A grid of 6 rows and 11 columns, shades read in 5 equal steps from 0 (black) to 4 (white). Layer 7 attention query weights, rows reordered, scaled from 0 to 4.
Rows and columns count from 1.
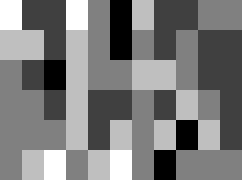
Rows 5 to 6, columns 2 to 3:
2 2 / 3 4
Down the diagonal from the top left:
4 3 0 3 1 4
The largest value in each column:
4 3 4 4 3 4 3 3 3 3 2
